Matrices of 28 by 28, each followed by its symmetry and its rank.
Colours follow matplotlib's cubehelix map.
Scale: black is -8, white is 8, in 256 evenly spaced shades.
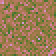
symmetric, full rank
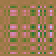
neither, rank one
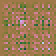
symmetric, rank three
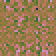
neither, rank five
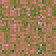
neither, rank five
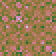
symmetric, rank three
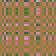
neither, rank one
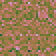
neither, rank five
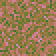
symmetric, full rank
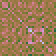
symmetric, rank five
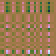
neither, rank one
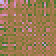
symmetric, rank three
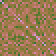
symmetric, rank five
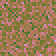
symmetric, full rank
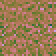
neither, rank five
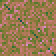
symmetric, full rank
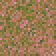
symmetric, full rank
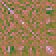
symmetric, rank five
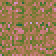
neither, rank five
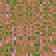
neither, rank five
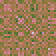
symmetric, rank three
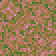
symmetric, full rank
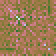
symmetric, rank five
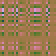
neither, rank one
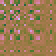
symmetric, rank three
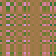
neither, rank one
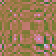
symmetric, rank three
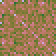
symmetric, rank five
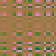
neither, rank one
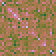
symmetric, rank five
